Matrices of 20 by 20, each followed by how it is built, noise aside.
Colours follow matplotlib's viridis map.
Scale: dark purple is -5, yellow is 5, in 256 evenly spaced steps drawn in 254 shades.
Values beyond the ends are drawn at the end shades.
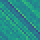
Toeplitz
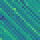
Toeplitz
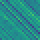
Toeplitz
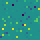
sparse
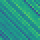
Toeplitz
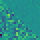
lower triangular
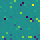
sparse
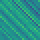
Toeplitz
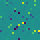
sparse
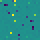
sparse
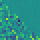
lower triangular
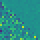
lower triangular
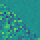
lower triangular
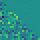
lower triangular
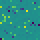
sparse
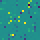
sparse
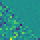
lower triangular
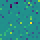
sparse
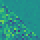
lower triangular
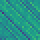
Toeplitz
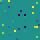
sparse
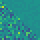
lower triangular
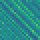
Toeplitz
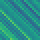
Toeplitz
